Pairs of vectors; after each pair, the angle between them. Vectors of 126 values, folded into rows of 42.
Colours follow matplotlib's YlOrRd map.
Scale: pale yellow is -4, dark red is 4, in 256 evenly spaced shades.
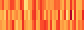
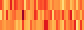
partly aligned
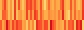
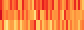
partly opposed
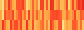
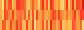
nearly parallel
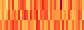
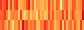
nearly opposite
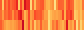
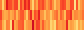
partly aligned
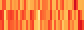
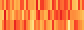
partly opposed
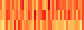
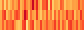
partly opposed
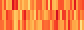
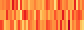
partly aligned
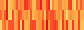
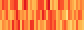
partly aligned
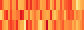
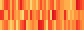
nearly opposite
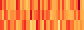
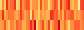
nearly opposite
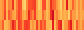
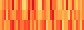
nearly parallel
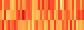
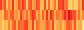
orthogonal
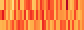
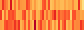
orthogonal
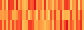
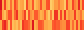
orthogonal
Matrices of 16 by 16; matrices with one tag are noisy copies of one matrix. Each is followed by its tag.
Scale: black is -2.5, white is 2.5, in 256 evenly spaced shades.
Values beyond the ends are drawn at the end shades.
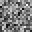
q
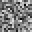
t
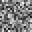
t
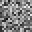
q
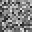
q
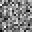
q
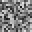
t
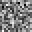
t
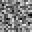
t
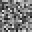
t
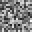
t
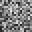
q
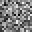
q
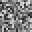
t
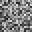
q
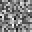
t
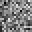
q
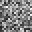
q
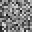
q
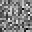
q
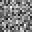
q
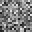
q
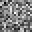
q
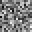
t
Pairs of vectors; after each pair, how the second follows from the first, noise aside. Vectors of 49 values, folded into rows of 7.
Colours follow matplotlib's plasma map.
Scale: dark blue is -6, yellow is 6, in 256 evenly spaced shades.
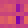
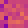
shuffled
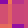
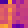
scaled up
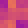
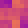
reversed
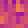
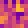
scaled up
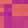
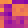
scaled up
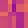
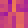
negated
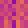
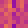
reversed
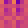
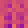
reversed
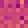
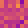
negated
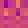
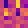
scaled up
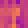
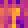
scaled up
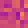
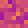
shuffled
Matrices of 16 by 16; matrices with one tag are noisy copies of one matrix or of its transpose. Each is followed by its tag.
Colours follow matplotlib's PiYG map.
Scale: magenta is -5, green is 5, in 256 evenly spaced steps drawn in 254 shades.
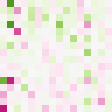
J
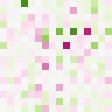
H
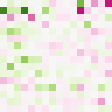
J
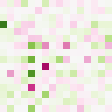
H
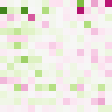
J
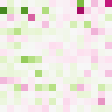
J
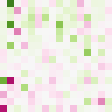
J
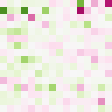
J
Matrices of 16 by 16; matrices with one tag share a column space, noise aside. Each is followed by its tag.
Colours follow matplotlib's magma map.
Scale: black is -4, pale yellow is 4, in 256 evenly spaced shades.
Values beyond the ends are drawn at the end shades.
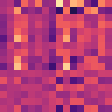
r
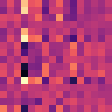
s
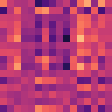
r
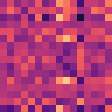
s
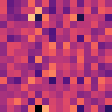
s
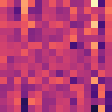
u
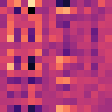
r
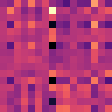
u
